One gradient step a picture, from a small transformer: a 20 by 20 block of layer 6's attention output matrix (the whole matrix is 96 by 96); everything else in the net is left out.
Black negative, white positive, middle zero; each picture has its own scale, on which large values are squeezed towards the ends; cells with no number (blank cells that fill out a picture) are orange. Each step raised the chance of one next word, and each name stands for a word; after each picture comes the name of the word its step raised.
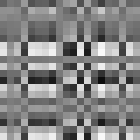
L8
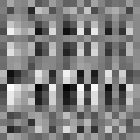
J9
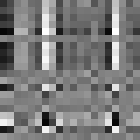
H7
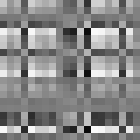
H7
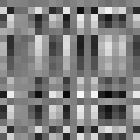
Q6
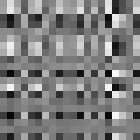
J9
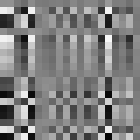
Q6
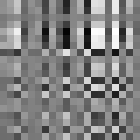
H7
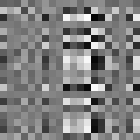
J9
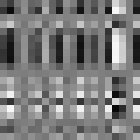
Q6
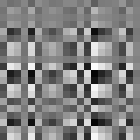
L8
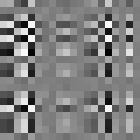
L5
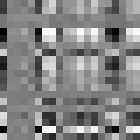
H7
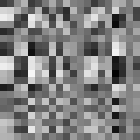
J9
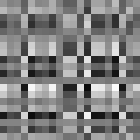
J9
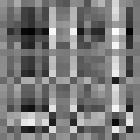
H7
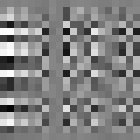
L5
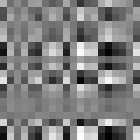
L8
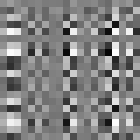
L5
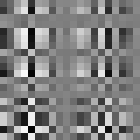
H7
